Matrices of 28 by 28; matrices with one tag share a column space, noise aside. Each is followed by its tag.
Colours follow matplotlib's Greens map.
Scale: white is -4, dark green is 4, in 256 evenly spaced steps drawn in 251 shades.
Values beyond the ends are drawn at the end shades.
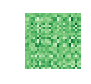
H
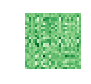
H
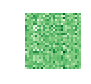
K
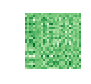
H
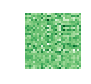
K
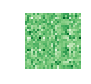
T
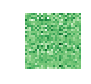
K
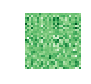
H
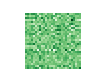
K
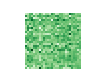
K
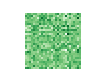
K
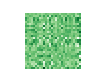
H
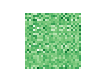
K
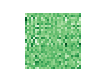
H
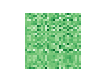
K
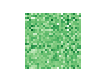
K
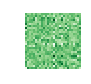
H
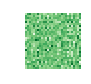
T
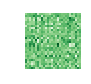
H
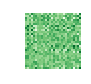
K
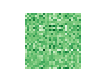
K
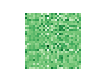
K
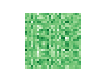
T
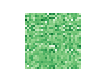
K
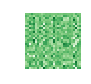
H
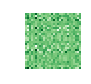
K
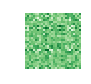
K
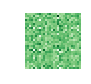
K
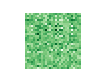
K
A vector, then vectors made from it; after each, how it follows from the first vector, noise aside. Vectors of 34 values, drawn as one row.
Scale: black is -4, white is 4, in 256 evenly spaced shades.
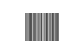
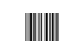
scaled up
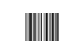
scaled up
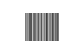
copied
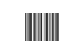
scaled up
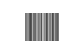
copied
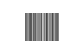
copied
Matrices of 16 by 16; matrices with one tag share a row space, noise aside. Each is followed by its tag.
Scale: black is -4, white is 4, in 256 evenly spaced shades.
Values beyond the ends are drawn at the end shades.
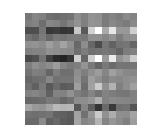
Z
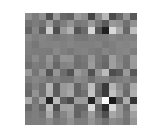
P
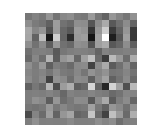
P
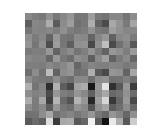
P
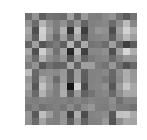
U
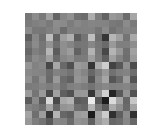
P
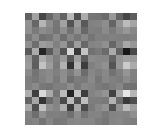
U
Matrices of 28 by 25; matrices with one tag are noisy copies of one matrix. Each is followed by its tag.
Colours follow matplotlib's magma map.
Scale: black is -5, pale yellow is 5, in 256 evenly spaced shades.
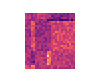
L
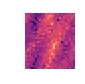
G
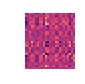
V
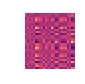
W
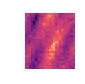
G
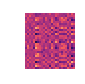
W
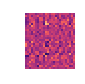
V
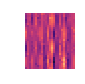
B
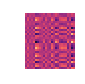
W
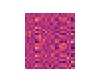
W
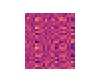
W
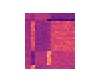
L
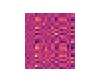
W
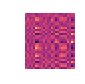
W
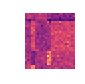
L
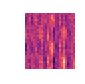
B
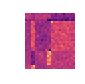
L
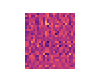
V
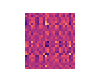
V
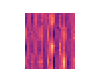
B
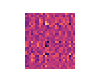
V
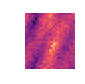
G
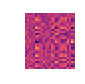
W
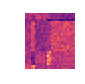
L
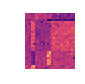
L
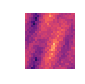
G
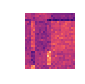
L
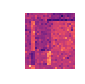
L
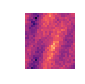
G
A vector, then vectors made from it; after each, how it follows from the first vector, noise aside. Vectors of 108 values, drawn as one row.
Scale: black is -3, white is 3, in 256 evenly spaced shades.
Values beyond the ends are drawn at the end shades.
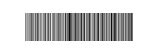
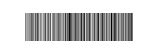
copied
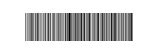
copied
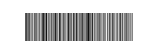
reversed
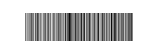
copied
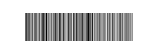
reversed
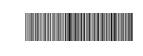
copied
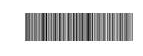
reversed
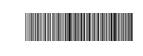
copied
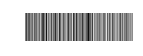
reversed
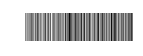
copied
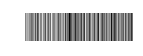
copied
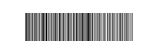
reversed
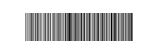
copied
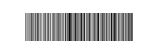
copied
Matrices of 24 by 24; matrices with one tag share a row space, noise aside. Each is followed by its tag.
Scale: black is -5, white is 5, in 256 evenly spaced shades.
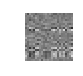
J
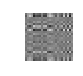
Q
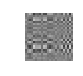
Q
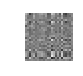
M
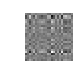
M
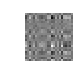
M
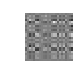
J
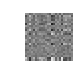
M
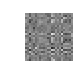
M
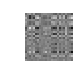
J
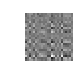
M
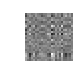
M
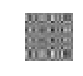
M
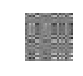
J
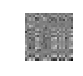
J
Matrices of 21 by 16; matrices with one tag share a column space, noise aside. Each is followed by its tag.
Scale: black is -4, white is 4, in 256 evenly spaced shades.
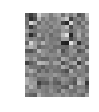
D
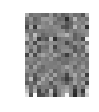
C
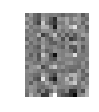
C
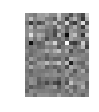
D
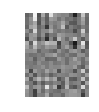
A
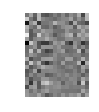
D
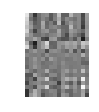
A
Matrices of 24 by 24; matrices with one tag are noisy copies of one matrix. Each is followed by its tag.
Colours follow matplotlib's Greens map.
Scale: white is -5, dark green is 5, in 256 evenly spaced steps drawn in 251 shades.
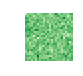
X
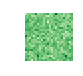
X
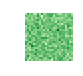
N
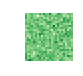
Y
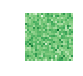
N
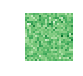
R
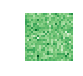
X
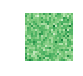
Y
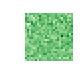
R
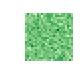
N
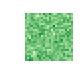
Y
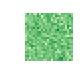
N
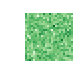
Y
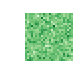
Y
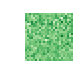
R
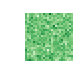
Y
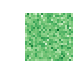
N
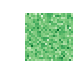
N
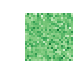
N
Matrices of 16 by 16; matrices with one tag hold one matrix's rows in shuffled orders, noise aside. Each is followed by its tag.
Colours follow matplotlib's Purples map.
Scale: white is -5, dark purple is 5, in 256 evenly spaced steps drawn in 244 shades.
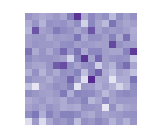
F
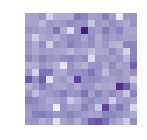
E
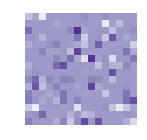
F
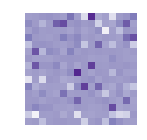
F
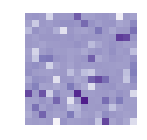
E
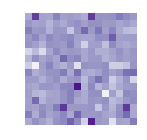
F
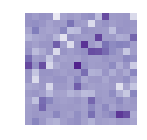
E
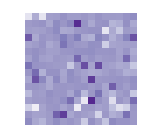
F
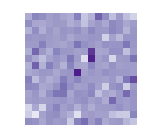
F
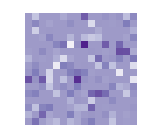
E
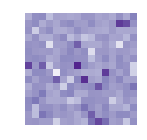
E
